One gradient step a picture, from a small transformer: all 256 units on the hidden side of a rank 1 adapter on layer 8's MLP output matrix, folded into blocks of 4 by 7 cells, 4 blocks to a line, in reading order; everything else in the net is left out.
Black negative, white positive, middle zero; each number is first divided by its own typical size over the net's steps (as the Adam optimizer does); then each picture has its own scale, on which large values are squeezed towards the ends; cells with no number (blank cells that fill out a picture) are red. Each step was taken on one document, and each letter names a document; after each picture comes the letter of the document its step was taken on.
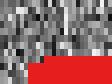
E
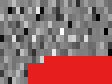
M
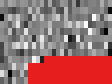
M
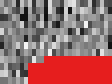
E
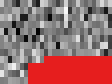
E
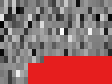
M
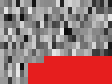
E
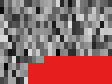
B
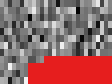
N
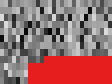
B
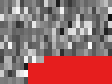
M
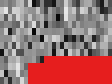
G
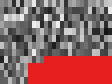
G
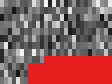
G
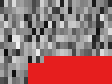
B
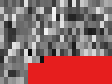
B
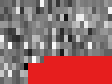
M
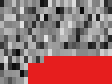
E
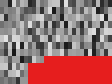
G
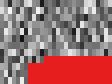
B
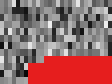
E
